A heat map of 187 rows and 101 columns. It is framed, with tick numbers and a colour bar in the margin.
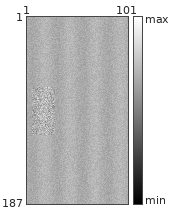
On average the colour sits 70% of the way up the scale. An odd patch, rougher than its surroundings, sits in the middle left. There is no overall slope. The halves do not mirror each other. Upright stripes repeat 4 times across the table.
